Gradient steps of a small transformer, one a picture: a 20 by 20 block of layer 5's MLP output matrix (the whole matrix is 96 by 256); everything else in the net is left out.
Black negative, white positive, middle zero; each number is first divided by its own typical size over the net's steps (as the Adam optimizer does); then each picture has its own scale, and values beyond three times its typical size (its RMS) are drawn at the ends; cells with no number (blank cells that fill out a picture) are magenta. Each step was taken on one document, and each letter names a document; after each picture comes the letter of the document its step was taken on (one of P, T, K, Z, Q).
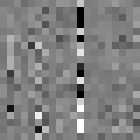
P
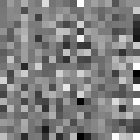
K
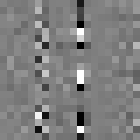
P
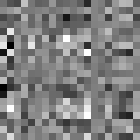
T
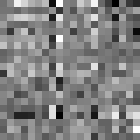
K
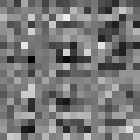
T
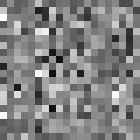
K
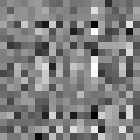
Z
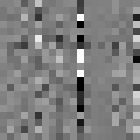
P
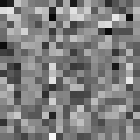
K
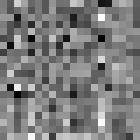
T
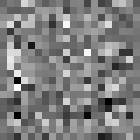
T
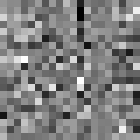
T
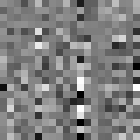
P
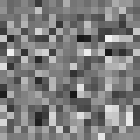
Z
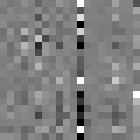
P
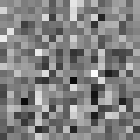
Z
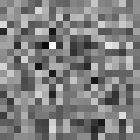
Z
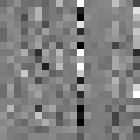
P
